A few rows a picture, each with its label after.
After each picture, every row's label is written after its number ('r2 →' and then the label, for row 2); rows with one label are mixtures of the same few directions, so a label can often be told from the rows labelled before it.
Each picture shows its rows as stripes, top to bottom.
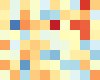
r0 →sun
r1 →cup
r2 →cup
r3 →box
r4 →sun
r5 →cup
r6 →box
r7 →cup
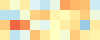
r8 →cup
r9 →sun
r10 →sun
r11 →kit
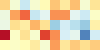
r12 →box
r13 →kit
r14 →cup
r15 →box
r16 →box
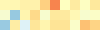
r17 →cup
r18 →kit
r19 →sun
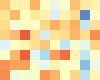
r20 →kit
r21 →sun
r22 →box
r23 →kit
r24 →cup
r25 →kit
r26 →sun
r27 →box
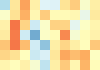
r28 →box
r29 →box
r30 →kit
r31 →cup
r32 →sun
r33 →cup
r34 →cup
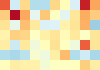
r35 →sun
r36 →kit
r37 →cup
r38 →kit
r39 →sun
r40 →kit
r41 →box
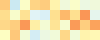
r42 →sun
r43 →cup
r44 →kit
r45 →cup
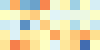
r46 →kit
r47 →cup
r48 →kit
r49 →cup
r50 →sun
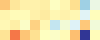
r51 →sun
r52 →sun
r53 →box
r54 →sun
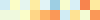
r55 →box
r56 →cup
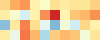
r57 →kit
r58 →cup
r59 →box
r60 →kit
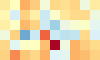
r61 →kit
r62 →cup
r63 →cup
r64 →kit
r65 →cup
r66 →kit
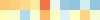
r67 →box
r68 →kit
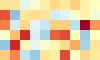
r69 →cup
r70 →sun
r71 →sun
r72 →kit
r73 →sun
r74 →cup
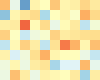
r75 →box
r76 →box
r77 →box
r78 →box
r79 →box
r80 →sun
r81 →box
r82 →sun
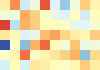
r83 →kit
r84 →cup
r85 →sun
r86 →cup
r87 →sun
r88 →box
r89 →sun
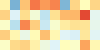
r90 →cup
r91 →cup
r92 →cup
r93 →box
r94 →box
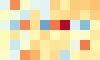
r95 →sun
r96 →box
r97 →kit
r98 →cup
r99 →sun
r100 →cup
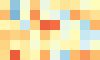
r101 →kit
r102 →kit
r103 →cup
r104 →box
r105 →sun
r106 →kit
